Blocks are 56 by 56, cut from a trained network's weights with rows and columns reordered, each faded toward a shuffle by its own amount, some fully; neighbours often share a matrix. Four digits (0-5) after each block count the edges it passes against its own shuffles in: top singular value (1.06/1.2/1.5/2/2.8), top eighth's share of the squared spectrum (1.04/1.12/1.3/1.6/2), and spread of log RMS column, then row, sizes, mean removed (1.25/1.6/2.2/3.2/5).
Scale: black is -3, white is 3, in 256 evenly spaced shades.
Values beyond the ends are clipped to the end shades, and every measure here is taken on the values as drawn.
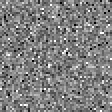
0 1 0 0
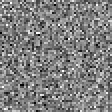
2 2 0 1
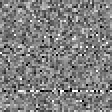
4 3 0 2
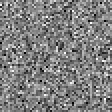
0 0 0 0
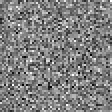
3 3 1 1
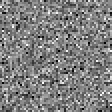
2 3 1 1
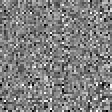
3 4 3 2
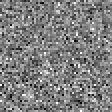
2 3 1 2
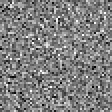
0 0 0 0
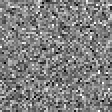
0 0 0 0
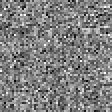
2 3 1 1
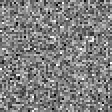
1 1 0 0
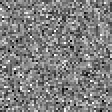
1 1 0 0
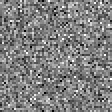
0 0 0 0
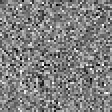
3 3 0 1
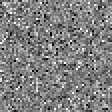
0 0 0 0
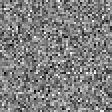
2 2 0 0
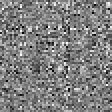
2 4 2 2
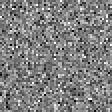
1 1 0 0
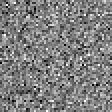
1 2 0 1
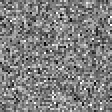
0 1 0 0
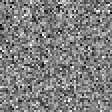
2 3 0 1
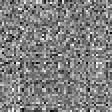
3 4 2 2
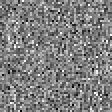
2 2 1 1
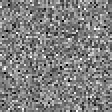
1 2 0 0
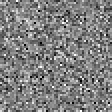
2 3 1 2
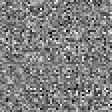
3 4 2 2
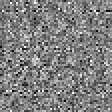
2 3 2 2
